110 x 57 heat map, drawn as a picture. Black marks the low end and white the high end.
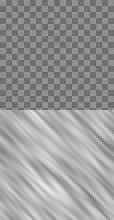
The table splits into 2 rows of 1 panel. Panel 1,1: middling, checkered. Panel 2,1: high, slanting down to the right.
